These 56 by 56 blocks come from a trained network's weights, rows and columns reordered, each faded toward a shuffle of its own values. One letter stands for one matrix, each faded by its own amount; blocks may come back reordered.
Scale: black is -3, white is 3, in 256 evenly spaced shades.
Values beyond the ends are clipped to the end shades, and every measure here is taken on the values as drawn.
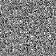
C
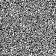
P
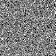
C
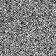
P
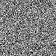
P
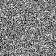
P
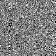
C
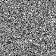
P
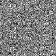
C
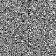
C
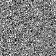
C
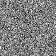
P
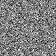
P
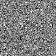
C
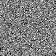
P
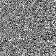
C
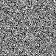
P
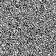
P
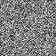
P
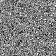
P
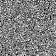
P
